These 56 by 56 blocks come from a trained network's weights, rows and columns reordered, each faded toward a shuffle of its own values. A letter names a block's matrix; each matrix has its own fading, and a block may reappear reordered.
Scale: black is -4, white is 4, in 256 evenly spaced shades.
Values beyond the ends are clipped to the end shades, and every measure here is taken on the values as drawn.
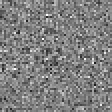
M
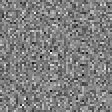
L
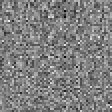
L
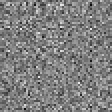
L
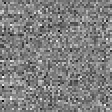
L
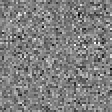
M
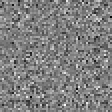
M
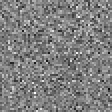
M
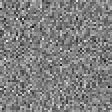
L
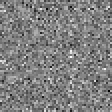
M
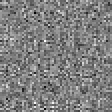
L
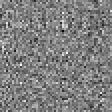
L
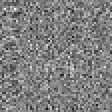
L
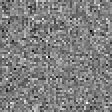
M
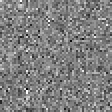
M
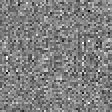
L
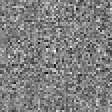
L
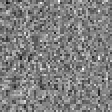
L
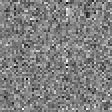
M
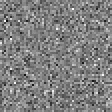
M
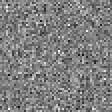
M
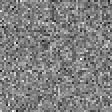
M
